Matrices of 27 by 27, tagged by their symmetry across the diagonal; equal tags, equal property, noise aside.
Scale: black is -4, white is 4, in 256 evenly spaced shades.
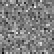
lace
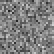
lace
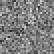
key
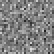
lace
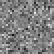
key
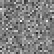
lace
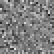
key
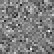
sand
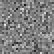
key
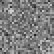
sand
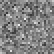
sand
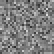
key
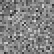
sand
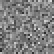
key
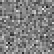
key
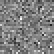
lace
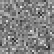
sand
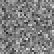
lace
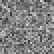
lace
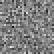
key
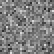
sand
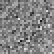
sand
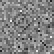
sand
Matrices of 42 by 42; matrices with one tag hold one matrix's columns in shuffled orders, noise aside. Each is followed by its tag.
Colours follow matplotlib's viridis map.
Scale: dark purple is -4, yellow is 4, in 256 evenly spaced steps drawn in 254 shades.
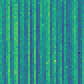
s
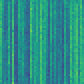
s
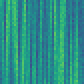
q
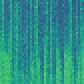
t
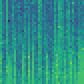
t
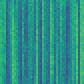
s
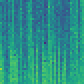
t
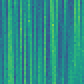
q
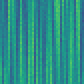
q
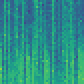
t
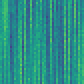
q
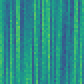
q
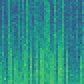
t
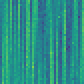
q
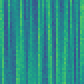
q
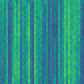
s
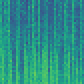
t
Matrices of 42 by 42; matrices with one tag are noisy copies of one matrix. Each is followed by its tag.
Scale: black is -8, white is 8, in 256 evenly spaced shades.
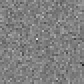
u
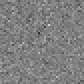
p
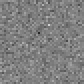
p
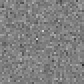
u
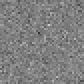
p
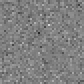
p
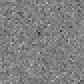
p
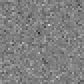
p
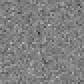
p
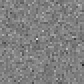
u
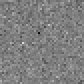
p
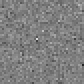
u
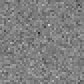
p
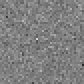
u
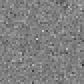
u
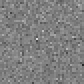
u
